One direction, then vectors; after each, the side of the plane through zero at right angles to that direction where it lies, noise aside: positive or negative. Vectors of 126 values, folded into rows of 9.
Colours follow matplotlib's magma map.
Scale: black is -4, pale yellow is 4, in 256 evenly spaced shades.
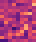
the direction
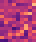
positive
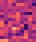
negative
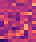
positive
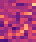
positive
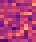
positive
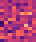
positive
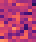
negative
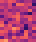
negative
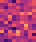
positive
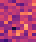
positive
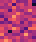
negative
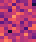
negative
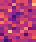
positive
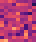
negative
